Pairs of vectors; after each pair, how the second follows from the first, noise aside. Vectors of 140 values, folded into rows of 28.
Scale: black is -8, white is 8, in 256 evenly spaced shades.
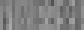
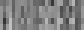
scaled up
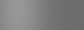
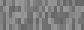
shuffled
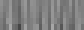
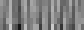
scaled up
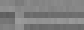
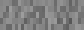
shuffled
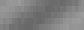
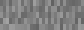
shuffled
